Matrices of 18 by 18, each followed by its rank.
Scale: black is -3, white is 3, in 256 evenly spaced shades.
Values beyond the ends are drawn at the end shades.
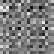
three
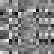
three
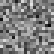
full rank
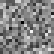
full rank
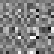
three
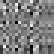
three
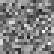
full rank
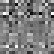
three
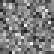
full rank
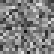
full rank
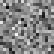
full rank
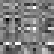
three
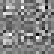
three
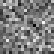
full rank
